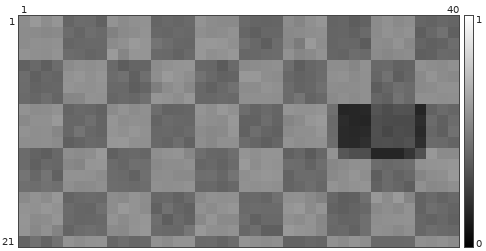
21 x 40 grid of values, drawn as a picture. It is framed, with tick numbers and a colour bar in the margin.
The ninth with the lowest average is the middle right. Overall the values sit about 50% of the way up the scale. The field is checkered. The middle right is the roughest part. In the middle right lies a patch that is lower than the rest.
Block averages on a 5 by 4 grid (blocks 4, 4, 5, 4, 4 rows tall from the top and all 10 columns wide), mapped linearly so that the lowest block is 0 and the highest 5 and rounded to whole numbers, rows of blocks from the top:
5 5 4 4 | 4 4 5 5 | 5 5 4 0 | 4 4 5 5 | 5 5 4 4
